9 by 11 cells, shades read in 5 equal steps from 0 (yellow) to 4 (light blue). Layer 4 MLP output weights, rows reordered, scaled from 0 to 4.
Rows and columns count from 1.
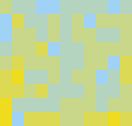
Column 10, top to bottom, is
4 2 3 2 4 3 3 2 0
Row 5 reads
2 1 2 2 2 3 3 2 2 4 1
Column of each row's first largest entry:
4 1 1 5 10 9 5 2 2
